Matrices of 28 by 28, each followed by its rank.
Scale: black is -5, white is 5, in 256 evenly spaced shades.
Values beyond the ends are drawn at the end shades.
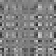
two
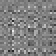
three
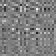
three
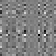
two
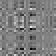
two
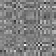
three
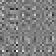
three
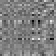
three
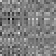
three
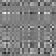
two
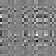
two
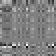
two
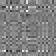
three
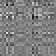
three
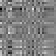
two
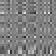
two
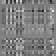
two
